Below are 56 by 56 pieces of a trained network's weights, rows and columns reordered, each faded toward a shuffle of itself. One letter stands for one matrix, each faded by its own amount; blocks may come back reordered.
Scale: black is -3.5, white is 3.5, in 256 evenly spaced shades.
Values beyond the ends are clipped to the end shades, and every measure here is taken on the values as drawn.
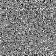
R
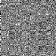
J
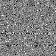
R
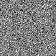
R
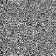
J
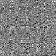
J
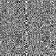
J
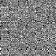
J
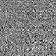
J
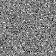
R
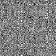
J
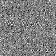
R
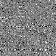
R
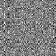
J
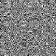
J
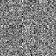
J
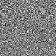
J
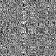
J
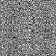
J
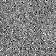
R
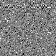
R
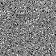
R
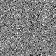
R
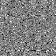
R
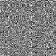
J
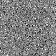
R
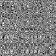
J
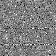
R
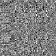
J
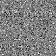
R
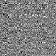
J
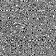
R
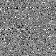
R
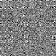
J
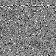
R
